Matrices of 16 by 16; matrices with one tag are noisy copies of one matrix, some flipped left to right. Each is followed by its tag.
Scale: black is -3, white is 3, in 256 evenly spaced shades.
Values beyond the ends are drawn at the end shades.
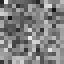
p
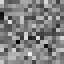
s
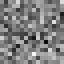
s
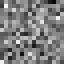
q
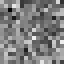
p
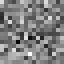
s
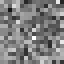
p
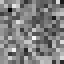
p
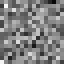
q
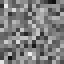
q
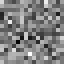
s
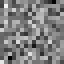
q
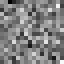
q
